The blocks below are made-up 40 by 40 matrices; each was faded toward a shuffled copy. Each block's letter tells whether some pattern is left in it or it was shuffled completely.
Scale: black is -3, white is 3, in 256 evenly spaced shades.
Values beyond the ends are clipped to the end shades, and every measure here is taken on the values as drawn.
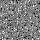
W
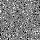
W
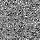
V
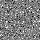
W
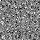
W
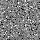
V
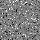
V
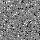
W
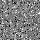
W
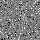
V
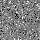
V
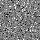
W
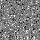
W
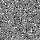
V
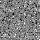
W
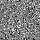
V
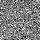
W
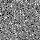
W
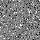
V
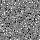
V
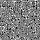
W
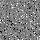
V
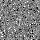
V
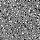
V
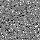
V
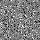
W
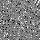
W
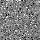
W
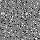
W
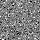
V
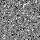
V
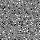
W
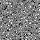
W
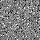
W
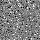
V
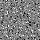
V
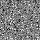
V
